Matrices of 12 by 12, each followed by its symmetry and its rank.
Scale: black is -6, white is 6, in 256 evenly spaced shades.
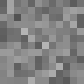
neither, full rank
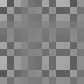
symmetric, rank one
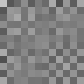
symmetric, rank two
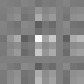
symmetric, rank one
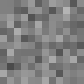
antisymmetric, full rank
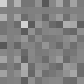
symmetric, rank two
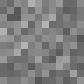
symmetric, full rank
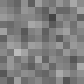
antisymmetric, full rank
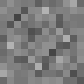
symmetric, full rank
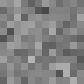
neither, full rank
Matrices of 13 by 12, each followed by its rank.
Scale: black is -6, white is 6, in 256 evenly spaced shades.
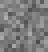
full rank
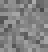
full rank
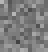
full rank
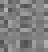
two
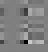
one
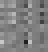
two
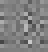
two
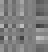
one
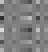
one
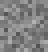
full rank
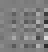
one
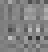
two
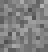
full rank
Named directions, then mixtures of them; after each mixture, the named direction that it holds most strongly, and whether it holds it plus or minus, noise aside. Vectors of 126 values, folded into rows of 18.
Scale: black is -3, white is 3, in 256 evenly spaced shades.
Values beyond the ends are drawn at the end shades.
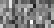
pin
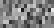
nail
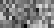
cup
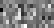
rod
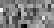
rod, minus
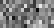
cup, plus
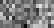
cup, plus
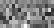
cup, minus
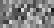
nail, minus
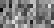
pin, minus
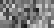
cup, plus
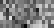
cup, plus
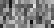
pin, minus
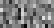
rod, minus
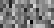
pin, minus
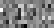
rod, minus
